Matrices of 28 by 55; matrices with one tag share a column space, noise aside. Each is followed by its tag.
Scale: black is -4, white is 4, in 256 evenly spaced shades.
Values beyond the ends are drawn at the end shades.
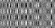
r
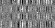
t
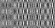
r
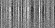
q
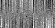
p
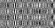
r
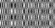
r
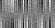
p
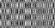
r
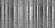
q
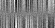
p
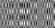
r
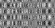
r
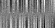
p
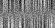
p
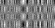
t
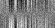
p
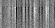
q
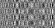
r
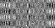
r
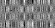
t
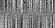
p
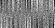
p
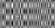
r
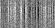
q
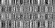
t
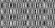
r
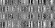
t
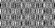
r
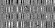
t
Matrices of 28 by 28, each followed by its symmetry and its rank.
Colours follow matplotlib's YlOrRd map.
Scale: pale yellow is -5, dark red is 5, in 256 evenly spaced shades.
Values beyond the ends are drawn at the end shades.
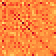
symmetric, rank five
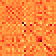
symmetric, rank five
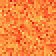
antisymmetric, full rank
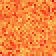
symmetric, full rank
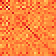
symmetric, rank five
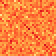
symmetric, full rank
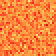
antisymmetric, full rank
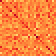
symmetric, rank five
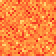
symmetric, full rank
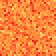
antisymmetric, full rank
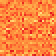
neither, rank five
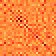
symmetric, rank five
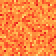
antisymmetric, full rank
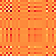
symmetric, rank one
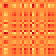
symmetric, rank one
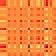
symmetric, rank one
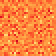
neither, rank five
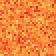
antisymmetric, full rank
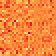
neither, rank five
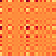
symmetric, rank one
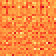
neither, rank five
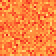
symmetric, full rank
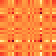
symmetric, rank one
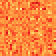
neither, rank five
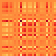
symmetric, rank one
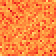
symmetric, full rank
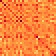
symmetric, rank five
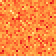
symmetric, full rank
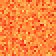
antisymmetric, full rank
